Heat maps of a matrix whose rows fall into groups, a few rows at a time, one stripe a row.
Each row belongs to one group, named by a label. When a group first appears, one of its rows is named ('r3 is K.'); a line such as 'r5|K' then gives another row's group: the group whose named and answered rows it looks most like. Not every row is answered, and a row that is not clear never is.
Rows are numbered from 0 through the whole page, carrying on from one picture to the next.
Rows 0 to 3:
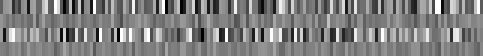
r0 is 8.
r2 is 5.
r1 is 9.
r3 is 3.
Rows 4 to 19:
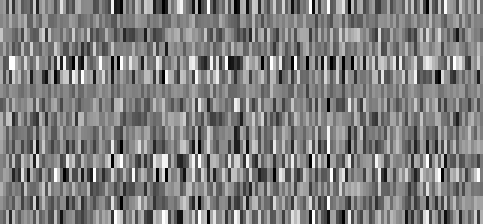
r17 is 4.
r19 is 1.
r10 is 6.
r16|8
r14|9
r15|1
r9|3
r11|1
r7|8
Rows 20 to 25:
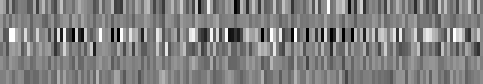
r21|3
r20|9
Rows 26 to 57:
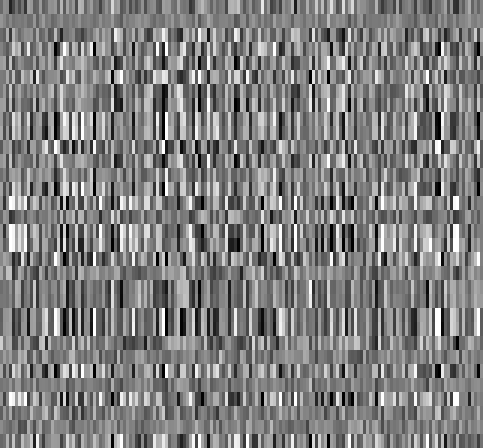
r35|3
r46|9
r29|3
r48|8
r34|3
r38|3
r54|5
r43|5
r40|5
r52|3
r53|9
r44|8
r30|9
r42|5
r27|9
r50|4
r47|9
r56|6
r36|8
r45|4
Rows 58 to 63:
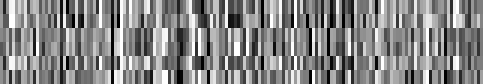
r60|1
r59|5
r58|5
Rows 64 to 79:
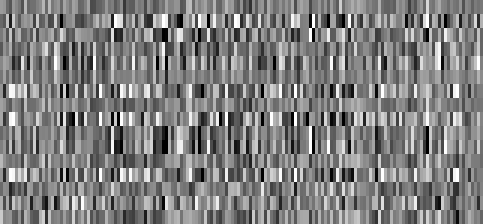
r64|4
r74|9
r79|4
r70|5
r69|8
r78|3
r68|8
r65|1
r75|4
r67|8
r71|4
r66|9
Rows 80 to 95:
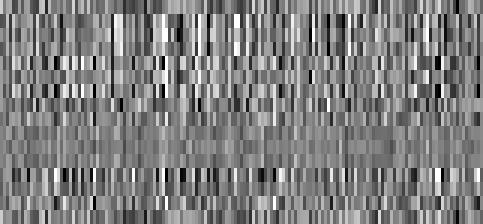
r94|3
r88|3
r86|3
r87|9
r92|8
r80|4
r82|1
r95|4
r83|1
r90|4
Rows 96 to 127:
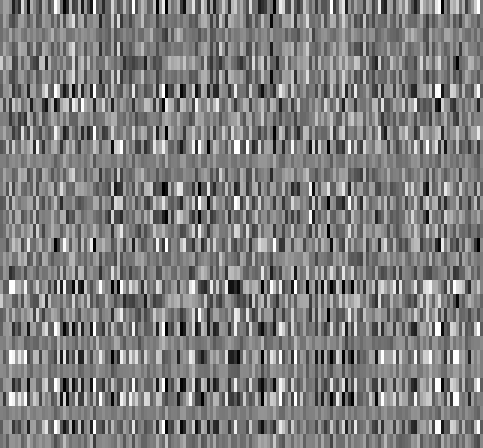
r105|8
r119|8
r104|6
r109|9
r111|9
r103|3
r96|8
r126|8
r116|5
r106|1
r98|9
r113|3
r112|1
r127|3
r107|3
